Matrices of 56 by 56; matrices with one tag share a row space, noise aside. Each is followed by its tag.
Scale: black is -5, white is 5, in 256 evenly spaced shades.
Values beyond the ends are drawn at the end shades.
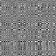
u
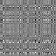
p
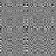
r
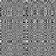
r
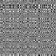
p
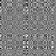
r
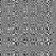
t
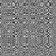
t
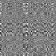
r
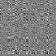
t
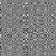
r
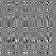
t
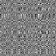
u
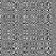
t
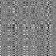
t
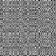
p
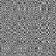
u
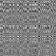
p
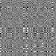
r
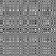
p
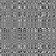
u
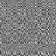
u
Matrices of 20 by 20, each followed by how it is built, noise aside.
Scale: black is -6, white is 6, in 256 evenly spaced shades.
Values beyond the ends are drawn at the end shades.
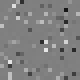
sparse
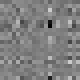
low rank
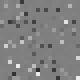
sparse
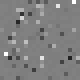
sparse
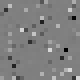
sparse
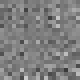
low rank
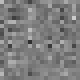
low rank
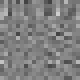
low rank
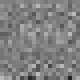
low rank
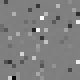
sparse
